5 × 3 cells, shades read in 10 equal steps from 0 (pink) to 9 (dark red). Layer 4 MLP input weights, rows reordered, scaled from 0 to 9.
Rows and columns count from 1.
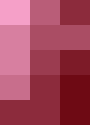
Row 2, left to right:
2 5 5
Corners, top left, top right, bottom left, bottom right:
0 7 7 9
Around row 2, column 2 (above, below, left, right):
4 6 2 5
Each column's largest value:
7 7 9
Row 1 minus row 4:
-3 -3 -2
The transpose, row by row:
0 2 2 3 7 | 4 5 6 7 7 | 7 5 8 9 9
